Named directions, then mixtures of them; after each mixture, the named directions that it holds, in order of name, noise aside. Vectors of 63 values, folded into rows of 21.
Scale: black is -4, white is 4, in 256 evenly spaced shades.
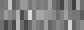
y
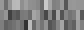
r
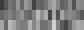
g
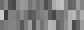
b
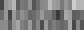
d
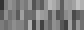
d, g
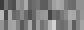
b, g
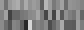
r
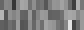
b, y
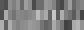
b, g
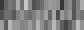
g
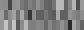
y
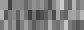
b, g, y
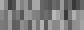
d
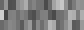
b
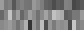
b, d, r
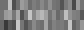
y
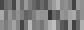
b, g, y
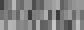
d, g, y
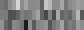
r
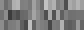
r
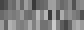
g
